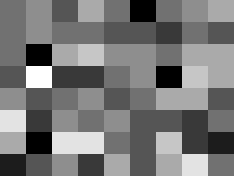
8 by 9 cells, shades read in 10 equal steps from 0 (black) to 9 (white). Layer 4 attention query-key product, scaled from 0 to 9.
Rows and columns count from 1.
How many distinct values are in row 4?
8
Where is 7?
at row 3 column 4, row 4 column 8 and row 7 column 7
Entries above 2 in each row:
8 8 8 6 9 7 6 7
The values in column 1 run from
1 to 8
